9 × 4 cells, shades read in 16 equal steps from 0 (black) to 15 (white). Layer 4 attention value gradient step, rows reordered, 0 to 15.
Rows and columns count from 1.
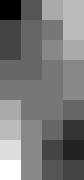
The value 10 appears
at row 1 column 3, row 3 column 4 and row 6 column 1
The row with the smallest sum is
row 1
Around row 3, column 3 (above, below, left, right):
7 7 6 10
